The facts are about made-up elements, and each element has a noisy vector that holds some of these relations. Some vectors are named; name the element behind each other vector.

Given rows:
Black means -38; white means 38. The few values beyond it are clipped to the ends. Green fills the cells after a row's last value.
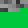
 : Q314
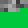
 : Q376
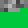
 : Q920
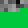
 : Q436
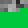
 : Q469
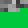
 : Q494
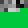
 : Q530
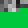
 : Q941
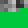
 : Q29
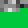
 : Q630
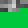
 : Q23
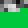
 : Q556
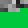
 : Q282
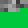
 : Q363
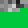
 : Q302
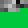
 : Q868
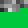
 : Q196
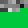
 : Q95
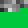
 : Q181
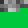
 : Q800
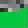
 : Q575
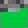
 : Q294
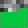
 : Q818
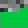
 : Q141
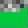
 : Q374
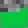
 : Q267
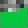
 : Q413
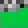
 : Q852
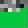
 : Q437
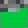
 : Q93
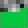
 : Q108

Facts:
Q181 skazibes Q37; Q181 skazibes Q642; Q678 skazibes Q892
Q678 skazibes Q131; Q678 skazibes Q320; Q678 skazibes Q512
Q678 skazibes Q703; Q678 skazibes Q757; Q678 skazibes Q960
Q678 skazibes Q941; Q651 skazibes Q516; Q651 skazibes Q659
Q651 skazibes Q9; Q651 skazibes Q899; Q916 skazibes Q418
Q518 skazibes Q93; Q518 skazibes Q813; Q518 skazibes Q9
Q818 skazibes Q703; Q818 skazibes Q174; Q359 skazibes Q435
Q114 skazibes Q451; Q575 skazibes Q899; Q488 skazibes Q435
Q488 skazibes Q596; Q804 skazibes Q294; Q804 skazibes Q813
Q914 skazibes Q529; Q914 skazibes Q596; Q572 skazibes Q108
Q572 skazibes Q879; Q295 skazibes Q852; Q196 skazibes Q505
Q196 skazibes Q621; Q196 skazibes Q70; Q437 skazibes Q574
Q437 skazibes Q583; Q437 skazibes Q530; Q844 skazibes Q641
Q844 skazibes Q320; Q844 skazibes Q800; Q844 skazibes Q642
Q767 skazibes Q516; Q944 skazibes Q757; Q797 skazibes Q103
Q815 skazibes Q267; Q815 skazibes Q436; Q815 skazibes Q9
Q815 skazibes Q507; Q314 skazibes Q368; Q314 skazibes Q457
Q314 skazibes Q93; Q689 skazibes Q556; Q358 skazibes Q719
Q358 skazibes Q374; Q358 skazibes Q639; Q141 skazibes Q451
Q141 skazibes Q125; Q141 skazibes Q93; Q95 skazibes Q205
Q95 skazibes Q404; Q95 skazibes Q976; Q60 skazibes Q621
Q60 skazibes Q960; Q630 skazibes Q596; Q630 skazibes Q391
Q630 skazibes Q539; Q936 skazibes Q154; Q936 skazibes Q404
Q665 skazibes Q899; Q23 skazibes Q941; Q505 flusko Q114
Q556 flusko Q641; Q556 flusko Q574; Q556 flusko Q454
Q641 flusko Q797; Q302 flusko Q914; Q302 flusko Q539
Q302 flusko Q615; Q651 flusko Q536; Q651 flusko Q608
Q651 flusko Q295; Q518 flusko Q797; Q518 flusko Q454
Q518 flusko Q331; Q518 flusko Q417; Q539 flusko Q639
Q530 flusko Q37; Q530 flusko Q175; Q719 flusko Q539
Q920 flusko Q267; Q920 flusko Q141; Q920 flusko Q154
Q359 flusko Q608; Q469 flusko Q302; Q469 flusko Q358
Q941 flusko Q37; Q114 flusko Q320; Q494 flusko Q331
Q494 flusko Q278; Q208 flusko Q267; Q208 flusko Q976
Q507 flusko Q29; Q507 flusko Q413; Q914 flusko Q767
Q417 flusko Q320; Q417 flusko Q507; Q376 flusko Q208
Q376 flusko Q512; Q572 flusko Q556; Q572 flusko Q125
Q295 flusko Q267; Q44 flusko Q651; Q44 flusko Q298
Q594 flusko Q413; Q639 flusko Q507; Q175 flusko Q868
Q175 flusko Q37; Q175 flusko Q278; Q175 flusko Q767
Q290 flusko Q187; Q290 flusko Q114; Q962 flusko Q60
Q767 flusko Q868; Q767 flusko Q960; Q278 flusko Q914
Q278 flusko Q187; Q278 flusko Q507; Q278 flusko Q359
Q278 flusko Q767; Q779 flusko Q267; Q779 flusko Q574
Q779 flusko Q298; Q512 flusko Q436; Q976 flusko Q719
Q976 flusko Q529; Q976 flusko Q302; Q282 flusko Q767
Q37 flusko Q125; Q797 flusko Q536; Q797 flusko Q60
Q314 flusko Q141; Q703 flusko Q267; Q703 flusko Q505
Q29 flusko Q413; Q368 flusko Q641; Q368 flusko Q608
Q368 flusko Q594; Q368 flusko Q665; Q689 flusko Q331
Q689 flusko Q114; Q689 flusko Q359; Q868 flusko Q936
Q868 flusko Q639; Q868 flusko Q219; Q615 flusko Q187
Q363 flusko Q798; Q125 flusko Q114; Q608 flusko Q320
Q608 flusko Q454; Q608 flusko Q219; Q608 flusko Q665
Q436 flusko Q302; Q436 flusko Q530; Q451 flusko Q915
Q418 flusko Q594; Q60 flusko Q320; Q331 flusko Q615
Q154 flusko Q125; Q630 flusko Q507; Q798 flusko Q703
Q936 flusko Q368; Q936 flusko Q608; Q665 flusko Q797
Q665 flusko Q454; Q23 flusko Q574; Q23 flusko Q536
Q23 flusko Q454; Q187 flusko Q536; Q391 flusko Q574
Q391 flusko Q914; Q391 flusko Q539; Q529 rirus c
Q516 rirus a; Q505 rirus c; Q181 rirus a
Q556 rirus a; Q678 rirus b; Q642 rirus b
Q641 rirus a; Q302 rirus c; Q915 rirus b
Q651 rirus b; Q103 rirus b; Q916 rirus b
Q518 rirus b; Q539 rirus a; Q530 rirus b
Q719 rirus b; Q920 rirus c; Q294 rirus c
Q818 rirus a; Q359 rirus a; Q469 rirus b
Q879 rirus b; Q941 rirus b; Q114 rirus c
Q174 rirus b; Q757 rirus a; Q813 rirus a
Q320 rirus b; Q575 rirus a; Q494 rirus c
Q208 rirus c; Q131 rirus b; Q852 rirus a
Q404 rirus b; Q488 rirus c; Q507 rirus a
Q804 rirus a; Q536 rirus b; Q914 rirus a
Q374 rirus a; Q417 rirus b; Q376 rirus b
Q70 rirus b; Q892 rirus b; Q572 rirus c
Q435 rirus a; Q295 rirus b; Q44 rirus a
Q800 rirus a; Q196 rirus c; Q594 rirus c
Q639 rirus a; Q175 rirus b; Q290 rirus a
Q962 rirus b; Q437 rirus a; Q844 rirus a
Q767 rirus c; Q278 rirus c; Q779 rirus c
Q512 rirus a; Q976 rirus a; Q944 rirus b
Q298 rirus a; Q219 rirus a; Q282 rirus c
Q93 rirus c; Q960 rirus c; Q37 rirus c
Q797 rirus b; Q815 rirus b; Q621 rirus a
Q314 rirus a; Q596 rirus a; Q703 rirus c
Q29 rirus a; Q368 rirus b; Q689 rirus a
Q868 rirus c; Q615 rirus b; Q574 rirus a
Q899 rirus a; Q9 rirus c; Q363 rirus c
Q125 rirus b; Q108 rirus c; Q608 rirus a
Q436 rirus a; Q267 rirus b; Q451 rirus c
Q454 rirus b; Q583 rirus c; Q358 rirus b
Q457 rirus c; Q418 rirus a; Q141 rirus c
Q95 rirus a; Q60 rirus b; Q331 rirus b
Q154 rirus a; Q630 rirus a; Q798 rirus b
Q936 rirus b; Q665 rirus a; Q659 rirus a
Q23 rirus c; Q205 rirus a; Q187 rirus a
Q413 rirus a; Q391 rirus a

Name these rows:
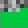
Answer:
Q797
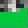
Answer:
Q418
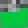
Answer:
Q962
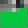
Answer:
Q507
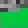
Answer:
Q651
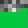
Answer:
Q505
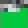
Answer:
Q689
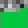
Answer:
Q358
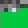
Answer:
Q125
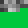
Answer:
Q960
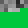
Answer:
Q976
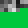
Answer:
Q37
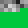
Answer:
Q719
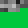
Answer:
Q665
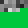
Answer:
Q574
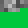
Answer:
Q703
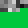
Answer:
Q914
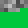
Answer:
Q208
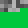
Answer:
Q615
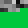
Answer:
Q767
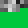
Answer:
Q359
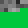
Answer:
Q451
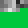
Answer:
Q539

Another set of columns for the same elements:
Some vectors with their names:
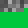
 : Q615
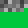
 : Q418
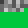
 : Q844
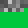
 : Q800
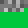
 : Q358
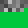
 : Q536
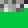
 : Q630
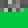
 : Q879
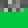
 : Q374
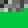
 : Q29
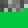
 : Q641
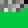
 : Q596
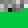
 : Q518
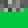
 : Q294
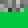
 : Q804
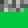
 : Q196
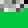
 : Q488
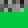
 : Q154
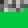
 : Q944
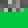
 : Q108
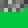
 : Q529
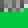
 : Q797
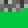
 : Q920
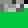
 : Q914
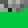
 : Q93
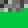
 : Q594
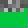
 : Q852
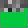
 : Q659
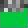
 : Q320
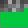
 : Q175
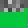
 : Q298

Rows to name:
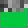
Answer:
Q608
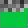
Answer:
Q976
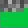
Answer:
Q530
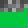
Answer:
Q282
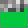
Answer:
Q114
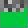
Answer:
Q267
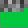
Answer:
Q37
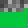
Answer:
Q868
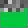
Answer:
Q413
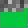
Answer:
Q512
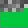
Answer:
Q391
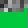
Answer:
Q417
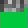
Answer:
Q941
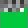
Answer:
Q95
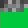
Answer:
Q278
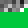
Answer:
Q936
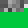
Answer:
Q368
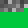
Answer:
Q302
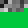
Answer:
Q507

